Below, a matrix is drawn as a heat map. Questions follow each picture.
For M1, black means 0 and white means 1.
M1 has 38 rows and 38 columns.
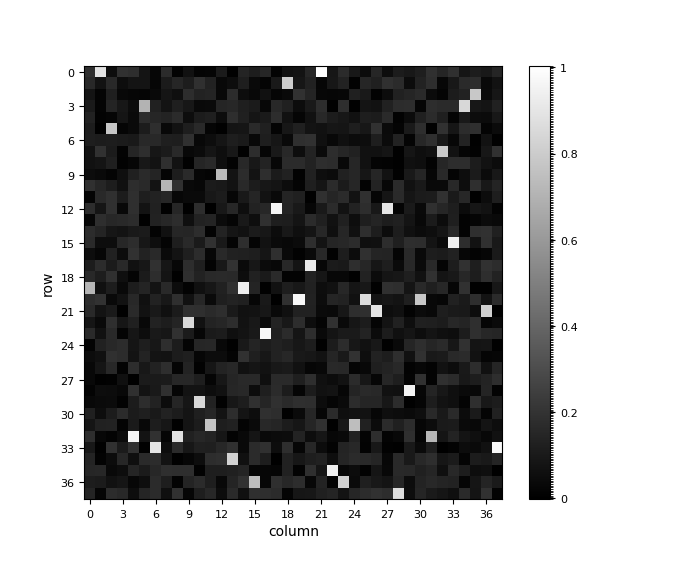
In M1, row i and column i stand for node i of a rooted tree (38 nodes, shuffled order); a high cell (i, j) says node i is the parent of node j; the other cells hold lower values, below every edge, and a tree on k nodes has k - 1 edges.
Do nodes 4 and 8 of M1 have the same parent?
yes
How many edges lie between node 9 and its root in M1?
5
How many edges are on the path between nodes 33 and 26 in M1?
4
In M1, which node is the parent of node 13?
34
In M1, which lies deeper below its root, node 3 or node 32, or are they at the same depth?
node 32
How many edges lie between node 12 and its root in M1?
6
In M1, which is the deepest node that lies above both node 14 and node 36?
19
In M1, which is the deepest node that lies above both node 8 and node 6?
33
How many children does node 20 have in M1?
3
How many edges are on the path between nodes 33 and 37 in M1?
1
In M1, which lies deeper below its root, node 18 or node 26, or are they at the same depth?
the same depth
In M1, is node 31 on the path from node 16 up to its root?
no
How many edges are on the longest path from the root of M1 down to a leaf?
22
